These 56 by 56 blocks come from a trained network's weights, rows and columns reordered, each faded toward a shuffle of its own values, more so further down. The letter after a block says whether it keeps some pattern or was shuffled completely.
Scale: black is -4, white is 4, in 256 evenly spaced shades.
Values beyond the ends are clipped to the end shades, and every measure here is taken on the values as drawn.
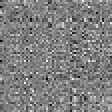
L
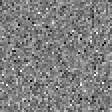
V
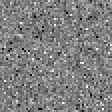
V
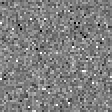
V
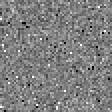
V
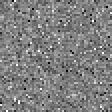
V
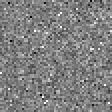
V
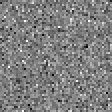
V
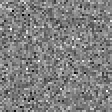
V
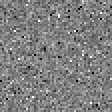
V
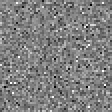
V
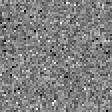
V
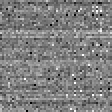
L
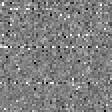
L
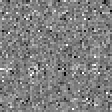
L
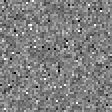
V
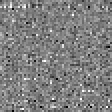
L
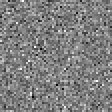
V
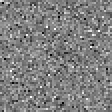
V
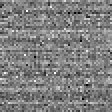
L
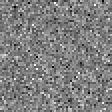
V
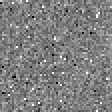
V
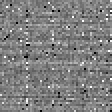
L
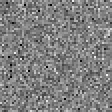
V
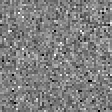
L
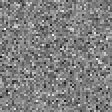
V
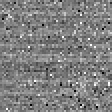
L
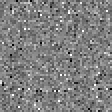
L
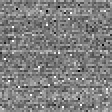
L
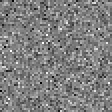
V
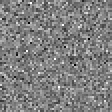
V
